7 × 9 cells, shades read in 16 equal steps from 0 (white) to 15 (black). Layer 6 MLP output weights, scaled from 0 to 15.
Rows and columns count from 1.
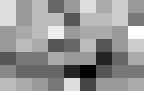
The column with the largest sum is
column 7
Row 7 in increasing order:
2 4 5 5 6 6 6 8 11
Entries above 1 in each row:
9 9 7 9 9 9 9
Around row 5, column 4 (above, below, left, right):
10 9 8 6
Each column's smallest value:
2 4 4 1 2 2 4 3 0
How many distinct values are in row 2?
6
